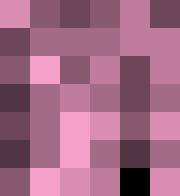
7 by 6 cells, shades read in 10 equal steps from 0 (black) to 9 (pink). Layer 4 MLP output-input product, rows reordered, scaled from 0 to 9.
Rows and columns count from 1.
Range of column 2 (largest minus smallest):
4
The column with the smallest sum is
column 5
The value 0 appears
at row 7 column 5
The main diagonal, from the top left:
8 6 5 6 5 6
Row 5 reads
4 6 9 8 5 8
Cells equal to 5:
6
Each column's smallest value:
3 5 4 5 0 4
